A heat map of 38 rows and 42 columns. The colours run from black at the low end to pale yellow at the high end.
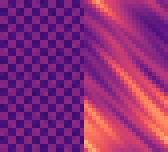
It is made of 1 by 2 panels. Panel 1,1: low, checkered. Panel 1,2: middling, slanting down to the right, strong in contrast.
